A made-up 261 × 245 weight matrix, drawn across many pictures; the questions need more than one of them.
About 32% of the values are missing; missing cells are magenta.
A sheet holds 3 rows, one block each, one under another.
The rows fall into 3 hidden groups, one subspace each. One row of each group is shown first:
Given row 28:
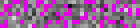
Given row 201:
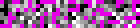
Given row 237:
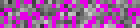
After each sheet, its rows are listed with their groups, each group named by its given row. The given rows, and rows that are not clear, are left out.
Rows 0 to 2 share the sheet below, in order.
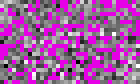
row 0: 28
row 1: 28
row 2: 201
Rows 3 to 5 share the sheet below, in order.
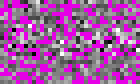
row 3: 28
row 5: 28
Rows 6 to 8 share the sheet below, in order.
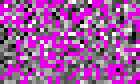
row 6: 28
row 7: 28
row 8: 28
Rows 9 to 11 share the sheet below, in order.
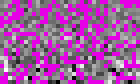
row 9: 28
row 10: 237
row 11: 201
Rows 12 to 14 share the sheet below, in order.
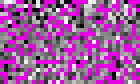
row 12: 28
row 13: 237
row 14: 201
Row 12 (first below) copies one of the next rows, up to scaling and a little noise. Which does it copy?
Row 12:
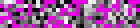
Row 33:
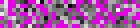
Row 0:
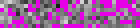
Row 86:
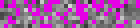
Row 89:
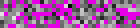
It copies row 0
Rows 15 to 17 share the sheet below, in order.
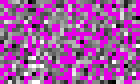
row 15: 28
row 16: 28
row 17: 28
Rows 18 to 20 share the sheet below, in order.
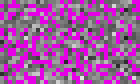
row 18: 28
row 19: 28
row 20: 28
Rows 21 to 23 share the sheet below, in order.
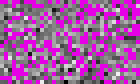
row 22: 28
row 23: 237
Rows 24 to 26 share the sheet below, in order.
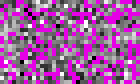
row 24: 28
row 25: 28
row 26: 201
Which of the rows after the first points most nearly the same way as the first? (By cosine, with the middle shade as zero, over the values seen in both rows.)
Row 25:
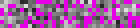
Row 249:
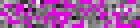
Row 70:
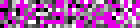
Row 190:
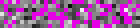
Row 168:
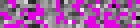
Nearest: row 249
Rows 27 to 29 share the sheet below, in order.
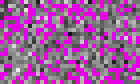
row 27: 28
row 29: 28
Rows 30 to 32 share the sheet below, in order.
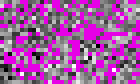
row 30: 201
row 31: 28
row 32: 201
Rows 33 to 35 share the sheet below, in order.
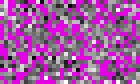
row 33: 28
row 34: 237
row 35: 237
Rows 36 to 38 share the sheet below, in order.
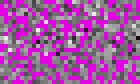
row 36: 237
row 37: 201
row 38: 28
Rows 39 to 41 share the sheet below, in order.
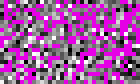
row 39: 28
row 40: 28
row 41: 201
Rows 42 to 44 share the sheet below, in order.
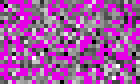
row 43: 237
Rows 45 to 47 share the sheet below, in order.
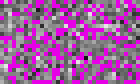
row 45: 237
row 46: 201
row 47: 201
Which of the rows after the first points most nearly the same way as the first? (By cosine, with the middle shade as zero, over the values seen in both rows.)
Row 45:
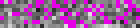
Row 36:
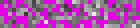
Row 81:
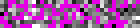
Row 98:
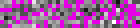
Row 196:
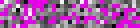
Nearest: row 36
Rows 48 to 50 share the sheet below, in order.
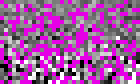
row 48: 201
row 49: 237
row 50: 201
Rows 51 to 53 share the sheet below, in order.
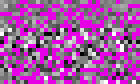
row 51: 201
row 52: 28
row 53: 237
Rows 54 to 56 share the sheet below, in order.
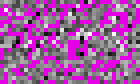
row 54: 201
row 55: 28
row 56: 237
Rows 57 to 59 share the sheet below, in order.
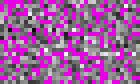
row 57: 28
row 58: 237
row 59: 28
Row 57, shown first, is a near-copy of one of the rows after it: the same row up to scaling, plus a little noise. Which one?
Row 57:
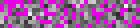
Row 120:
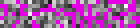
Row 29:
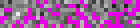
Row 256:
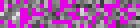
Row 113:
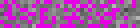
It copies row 120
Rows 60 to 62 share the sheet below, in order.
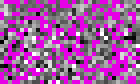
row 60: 201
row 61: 28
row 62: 201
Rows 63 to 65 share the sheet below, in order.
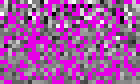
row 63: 28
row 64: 237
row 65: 28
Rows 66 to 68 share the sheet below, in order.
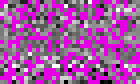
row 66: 28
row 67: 28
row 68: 237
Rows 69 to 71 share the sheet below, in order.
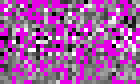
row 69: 201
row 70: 201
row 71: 201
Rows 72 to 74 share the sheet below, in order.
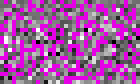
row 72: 237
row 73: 201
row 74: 201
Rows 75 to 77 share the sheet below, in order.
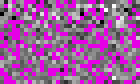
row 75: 28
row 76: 201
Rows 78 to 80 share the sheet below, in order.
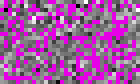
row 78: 201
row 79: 28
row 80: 201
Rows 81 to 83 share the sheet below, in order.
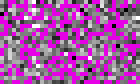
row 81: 28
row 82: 237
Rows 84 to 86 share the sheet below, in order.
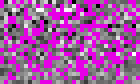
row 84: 237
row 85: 237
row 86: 28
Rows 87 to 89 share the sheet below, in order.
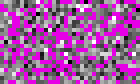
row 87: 201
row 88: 237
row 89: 28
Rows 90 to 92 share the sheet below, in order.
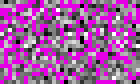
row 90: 237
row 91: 28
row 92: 237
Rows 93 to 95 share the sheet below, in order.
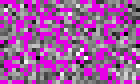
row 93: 201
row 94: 28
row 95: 201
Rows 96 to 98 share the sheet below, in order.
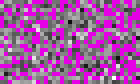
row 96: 28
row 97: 201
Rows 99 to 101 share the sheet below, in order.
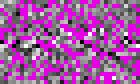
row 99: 28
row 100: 28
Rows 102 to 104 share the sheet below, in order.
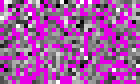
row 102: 28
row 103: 28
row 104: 201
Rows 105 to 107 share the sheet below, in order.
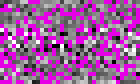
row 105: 28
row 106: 201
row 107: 28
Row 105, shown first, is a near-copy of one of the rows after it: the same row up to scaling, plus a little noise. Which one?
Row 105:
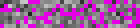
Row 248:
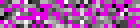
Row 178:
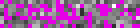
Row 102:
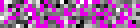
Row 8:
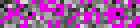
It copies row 8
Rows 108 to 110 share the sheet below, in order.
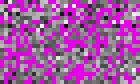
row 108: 237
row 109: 28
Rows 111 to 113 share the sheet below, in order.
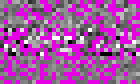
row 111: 28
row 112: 237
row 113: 28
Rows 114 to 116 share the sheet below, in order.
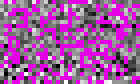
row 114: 237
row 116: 237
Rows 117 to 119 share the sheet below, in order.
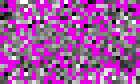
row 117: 28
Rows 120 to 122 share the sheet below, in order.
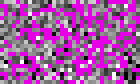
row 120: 28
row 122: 201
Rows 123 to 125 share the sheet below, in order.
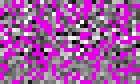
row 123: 28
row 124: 28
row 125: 28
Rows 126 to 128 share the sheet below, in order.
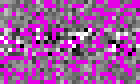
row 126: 201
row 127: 201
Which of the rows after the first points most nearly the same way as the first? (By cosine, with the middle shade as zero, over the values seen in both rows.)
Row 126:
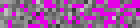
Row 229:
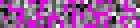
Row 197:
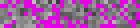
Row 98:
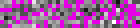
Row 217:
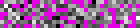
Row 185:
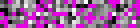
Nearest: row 217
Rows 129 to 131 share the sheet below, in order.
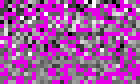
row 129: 201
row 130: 28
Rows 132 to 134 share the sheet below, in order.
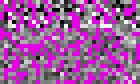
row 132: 237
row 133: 237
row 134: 201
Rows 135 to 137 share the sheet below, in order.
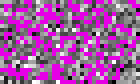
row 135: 201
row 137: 28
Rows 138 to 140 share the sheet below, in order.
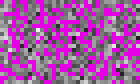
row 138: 201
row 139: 201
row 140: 28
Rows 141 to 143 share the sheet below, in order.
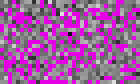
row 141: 237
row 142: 28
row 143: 28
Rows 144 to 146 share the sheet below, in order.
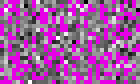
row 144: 201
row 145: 201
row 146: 28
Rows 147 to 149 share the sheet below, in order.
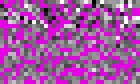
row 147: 201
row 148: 237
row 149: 237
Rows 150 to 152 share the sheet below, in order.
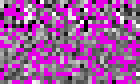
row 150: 28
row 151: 201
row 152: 28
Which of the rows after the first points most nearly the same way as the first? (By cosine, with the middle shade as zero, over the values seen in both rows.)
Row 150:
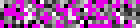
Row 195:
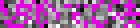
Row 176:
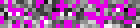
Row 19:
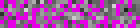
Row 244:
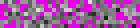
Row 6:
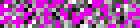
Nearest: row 19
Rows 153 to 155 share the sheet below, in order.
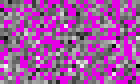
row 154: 201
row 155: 201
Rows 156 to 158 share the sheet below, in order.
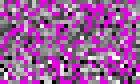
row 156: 237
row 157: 28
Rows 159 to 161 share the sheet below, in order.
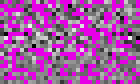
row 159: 28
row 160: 201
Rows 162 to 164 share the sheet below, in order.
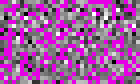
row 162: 237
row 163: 28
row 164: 28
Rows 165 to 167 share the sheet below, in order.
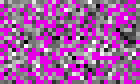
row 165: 237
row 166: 237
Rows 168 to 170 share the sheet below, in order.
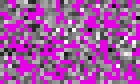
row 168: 28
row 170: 237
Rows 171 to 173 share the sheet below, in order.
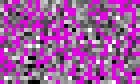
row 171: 237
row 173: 28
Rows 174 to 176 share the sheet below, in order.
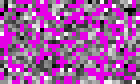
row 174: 28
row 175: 201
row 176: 237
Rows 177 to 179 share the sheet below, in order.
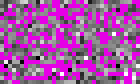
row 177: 28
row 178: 28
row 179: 201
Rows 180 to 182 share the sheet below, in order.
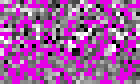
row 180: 28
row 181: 201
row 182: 201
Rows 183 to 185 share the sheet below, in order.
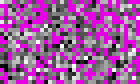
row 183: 201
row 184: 201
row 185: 201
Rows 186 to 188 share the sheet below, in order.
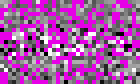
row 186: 201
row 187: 201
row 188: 237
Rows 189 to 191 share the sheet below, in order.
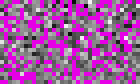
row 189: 237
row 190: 28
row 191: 201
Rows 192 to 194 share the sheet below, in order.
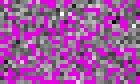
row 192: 237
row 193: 28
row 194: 201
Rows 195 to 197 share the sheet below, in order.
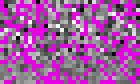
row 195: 201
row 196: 28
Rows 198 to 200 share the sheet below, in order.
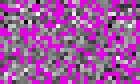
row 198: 201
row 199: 237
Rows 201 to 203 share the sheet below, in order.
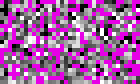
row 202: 28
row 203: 237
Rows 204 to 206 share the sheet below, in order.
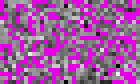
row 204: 28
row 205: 28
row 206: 237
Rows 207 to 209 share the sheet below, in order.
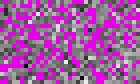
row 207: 201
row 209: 28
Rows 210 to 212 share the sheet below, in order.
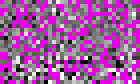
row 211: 201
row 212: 201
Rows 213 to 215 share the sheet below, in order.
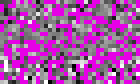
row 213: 201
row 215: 201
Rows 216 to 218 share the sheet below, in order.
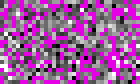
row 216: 28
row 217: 201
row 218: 201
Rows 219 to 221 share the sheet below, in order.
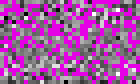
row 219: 237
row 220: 237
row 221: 237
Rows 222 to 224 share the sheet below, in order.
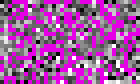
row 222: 201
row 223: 201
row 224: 237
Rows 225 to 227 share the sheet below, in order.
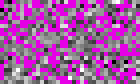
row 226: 237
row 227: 28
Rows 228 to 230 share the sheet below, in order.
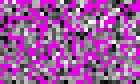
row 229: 201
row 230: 237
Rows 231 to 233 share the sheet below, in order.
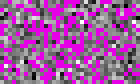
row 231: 28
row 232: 201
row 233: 201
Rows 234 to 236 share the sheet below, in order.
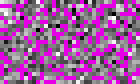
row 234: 201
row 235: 201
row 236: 28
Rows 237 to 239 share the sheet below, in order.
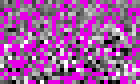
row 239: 237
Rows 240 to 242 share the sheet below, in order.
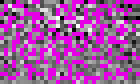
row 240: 201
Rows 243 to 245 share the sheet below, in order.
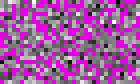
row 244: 237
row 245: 28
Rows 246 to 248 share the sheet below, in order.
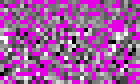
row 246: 201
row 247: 201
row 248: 28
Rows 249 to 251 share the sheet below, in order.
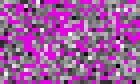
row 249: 28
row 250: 28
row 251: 237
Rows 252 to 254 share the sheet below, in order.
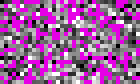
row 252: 201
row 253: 237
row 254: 201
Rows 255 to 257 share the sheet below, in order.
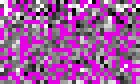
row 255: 201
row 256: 28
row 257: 28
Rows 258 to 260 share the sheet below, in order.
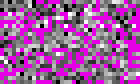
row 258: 237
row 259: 28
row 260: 201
